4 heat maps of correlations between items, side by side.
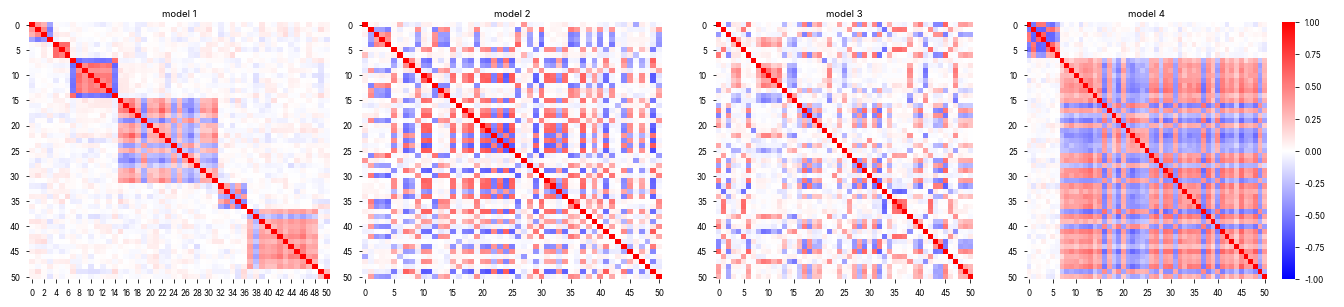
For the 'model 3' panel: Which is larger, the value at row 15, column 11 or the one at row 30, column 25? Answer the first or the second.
the second
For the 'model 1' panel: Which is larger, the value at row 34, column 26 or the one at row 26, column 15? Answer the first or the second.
the first
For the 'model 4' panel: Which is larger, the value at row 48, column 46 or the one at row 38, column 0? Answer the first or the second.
the first
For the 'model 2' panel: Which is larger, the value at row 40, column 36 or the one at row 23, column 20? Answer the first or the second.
the second
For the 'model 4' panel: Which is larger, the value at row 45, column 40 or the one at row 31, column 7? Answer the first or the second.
the second
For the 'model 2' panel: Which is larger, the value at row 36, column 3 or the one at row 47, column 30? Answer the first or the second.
the second
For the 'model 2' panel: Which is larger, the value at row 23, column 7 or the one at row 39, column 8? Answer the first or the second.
the second
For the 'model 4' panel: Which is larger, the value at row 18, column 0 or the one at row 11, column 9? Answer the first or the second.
the second
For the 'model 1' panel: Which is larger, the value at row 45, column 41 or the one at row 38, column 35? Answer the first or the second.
the first
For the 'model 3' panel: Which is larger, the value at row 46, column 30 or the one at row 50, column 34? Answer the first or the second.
the second
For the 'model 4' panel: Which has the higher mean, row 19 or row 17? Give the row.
17
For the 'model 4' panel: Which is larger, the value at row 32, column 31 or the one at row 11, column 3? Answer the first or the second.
the second
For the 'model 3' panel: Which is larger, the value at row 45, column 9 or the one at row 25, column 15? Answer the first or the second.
the second
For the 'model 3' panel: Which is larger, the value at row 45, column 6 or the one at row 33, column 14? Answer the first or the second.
the first
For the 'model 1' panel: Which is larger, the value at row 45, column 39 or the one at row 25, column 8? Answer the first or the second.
the first
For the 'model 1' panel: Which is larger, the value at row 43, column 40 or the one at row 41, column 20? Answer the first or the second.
the first
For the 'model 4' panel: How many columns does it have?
51
